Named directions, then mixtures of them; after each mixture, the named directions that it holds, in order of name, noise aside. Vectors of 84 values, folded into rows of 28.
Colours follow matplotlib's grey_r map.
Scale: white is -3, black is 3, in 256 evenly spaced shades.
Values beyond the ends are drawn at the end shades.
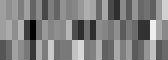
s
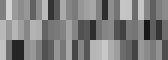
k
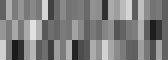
k, s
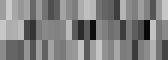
k, s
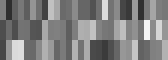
k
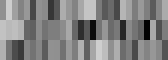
k, s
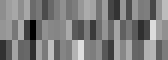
s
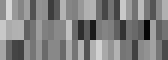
k, s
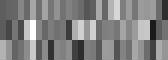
s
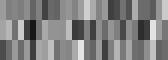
s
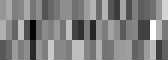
s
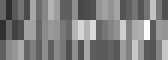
k, s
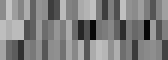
k, s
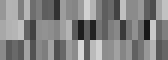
k, s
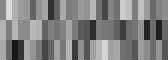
k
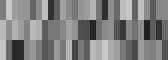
k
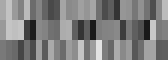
k, s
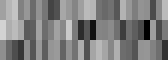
k, s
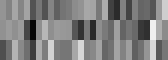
s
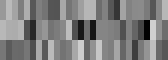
k, s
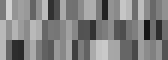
k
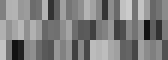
k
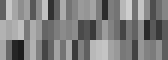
k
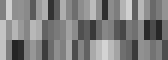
k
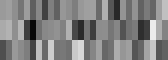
s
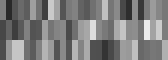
k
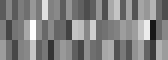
s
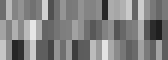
k, s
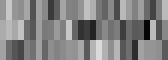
k, s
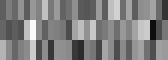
s
